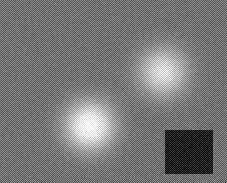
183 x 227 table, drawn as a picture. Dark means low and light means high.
There are two bumps. The bottom right is the ninth with the lowest average. In the bottom right lies a patch that is lower than the rest. Overall the values sit about 50% of the way up the scale.
